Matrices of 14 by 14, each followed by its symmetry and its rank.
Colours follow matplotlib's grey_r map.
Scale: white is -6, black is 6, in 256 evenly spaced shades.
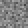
neither, full rank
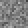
neither, full rank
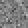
neither, full rank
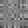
neither, rank two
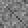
symmetric, full rank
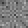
symmetric, rank three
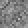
symmetric, full rank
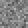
neither, full rank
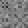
symmetric, rank three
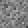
symmetric, full rank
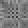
symmetric, rank three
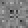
symmetric, rank three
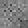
symmetric, rank three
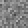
symmetric, full rank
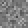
symmetric, full rank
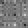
symmetric, rank three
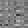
neither, rank two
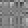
neither, rank two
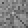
symmetric, full rank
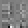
neither, rank two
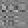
neither, rank two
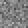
neither, full rank
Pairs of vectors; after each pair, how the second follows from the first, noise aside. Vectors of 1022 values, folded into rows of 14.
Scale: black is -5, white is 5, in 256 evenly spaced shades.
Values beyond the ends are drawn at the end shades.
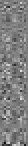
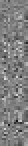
wrapped around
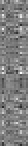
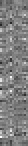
wrapped around
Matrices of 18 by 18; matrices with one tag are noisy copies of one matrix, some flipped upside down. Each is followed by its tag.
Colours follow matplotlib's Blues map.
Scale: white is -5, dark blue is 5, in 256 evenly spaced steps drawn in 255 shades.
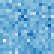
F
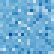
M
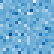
M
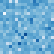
F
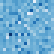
M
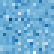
M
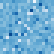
M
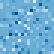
M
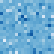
F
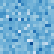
M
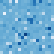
F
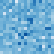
F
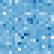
F
